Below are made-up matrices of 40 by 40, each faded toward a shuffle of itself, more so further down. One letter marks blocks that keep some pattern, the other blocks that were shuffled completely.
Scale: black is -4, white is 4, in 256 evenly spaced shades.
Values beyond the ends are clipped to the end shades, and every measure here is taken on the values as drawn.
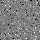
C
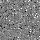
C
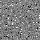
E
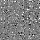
E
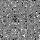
E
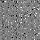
E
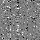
E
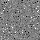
C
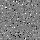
C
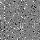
E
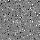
E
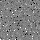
C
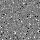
C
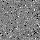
C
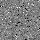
C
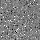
C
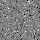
C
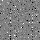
E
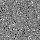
C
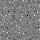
C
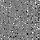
E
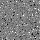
C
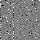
E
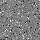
C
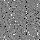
E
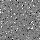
C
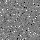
C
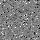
C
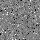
C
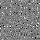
E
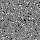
C
